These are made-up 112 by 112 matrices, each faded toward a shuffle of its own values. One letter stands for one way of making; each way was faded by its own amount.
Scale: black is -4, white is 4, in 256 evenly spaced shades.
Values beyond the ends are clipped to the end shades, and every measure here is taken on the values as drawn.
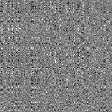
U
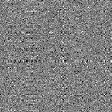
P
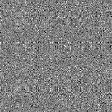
P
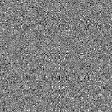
P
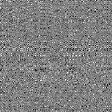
U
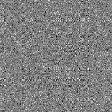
P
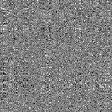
P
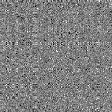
P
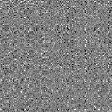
U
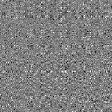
U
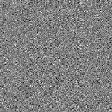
P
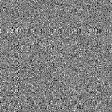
P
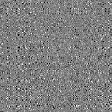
U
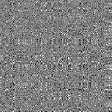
U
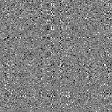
U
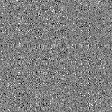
P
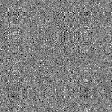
P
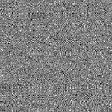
P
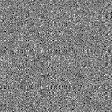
P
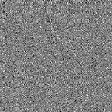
P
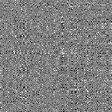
U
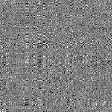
U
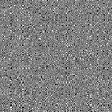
U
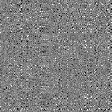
U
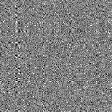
P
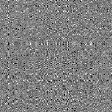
U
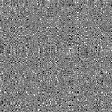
U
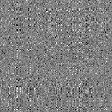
U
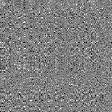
U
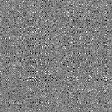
U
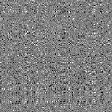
U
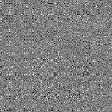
U
